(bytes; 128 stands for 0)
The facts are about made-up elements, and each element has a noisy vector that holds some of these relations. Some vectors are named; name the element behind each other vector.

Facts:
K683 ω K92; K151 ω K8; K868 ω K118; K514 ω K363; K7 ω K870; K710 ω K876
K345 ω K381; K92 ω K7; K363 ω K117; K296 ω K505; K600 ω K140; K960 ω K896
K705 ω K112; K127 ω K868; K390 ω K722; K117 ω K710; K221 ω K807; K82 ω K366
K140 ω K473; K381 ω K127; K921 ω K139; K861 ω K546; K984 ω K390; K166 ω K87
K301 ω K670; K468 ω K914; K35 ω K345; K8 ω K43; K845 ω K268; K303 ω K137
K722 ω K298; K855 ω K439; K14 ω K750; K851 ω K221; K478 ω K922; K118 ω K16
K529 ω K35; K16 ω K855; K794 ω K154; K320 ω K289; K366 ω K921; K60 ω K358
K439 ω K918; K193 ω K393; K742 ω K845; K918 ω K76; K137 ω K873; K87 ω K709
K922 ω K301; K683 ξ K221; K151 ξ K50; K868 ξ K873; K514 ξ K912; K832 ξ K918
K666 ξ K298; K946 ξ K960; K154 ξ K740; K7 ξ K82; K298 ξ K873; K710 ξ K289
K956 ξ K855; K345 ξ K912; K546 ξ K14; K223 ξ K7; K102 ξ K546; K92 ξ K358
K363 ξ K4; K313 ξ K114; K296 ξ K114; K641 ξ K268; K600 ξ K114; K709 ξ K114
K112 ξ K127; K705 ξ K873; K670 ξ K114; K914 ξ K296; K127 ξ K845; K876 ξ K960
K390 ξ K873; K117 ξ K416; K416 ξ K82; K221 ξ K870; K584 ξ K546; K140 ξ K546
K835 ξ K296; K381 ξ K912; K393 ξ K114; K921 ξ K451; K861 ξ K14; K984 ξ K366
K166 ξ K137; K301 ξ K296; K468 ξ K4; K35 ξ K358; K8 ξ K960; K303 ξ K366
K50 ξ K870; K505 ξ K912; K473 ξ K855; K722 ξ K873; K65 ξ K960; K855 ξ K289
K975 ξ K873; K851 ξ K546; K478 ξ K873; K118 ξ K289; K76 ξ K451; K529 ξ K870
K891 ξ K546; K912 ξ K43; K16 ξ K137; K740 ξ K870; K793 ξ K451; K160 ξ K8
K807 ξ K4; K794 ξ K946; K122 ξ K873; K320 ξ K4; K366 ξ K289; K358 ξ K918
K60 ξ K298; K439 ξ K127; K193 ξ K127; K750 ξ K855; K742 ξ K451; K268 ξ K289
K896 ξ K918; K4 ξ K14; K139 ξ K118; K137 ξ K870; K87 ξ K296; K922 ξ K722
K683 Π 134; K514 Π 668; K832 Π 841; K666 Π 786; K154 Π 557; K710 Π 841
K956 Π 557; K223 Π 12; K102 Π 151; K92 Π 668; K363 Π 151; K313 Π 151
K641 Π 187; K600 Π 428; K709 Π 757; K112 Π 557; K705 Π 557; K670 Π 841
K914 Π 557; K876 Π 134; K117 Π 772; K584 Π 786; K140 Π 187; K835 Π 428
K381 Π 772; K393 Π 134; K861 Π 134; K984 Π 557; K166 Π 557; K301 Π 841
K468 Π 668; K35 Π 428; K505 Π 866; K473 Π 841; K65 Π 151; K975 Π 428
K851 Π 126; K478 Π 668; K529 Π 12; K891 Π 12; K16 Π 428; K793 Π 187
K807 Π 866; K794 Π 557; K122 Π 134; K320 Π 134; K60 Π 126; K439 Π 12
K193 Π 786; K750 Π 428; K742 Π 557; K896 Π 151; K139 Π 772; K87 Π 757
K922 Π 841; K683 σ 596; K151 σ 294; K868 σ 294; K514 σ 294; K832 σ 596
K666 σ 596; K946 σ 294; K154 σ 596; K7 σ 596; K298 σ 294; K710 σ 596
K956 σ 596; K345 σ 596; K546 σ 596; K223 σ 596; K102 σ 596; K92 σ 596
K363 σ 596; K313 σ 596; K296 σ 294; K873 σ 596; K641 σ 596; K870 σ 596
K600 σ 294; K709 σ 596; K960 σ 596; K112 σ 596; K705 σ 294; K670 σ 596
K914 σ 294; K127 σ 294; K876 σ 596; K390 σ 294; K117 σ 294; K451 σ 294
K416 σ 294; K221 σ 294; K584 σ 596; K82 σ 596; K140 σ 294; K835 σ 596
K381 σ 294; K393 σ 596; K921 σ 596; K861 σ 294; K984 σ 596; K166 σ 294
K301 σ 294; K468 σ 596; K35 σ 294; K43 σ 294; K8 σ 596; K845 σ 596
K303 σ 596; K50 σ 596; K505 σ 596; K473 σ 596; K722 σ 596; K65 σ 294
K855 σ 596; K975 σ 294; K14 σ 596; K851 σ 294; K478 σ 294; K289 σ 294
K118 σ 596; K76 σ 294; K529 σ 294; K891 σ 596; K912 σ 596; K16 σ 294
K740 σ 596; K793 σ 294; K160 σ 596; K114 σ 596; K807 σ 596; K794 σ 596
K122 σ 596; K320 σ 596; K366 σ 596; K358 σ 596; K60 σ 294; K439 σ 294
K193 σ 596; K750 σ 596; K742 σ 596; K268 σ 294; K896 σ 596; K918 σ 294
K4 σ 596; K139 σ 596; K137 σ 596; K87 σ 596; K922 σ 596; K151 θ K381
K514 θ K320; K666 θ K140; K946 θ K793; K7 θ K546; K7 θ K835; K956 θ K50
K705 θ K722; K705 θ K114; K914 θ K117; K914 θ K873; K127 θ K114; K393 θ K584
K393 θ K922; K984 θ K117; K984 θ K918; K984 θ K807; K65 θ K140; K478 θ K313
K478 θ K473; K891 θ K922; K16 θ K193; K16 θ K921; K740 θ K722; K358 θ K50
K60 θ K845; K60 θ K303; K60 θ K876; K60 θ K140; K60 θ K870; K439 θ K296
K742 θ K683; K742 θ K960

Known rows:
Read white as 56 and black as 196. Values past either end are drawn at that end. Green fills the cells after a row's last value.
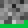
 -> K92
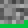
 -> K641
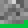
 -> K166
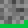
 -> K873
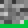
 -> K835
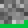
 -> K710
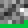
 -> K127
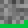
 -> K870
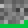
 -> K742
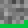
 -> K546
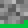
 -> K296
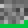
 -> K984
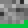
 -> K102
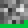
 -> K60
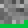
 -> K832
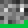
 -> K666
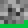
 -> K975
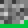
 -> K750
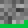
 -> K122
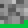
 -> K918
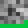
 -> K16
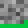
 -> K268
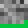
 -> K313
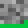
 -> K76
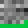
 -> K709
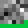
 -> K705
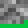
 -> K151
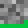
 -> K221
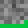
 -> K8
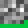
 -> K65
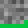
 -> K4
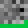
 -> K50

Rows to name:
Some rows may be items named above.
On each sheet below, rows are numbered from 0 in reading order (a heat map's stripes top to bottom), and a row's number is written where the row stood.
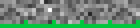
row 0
K946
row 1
K140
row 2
K855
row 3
K393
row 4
K946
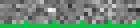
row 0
K320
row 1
K439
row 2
K722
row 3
K851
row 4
K709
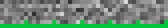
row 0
K303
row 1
K393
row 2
K835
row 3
K914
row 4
K861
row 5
K793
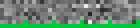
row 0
K139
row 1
K740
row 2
K320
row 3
K956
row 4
K793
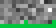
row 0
K193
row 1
K140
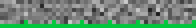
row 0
K793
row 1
K345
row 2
K876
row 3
K975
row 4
K529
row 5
K35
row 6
K641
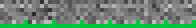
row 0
K473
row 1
K358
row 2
K7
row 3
K683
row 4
K223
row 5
K118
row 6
K473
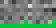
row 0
K114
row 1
K709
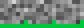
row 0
K117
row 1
K390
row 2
K793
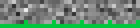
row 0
K381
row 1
K891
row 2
K600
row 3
K794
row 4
K807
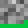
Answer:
K301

